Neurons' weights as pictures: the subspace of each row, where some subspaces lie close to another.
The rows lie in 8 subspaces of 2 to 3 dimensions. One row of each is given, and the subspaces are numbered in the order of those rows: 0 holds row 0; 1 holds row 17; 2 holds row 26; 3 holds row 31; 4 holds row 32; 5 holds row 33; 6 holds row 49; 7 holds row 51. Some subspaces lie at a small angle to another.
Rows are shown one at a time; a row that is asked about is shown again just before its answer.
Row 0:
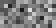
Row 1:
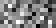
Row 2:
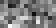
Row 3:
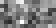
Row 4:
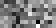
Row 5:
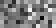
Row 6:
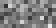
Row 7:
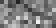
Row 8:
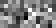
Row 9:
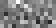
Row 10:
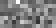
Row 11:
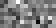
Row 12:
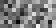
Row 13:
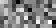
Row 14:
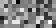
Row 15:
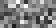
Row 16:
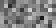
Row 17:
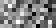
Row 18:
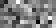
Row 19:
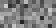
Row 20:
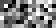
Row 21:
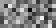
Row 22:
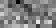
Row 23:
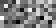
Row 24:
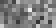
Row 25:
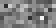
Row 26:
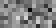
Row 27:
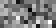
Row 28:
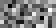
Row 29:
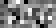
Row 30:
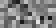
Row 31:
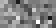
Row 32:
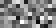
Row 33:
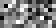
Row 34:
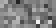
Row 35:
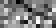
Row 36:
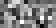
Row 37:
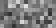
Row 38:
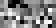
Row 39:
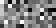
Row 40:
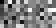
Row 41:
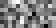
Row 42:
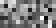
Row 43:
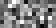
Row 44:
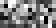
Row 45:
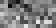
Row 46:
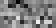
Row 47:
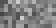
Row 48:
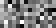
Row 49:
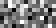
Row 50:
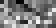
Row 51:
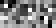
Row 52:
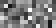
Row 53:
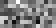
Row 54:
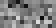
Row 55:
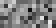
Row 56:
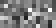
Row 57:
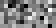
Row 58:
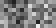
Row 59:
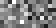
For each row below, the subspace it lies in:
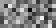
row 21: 0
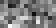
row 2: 2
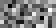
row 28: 1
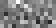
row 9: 6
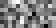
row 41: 4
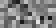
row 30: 3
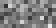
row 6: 6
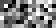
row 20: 5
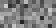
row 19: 6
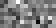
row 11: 3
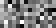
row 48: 4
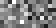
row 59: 4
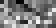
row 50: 2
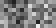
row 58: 4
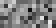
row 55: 7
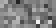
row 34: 3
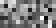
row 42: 7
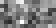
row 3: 2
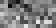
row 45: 7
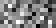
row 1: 1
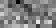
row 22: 7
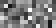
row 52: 2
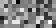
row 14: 5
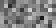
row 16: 0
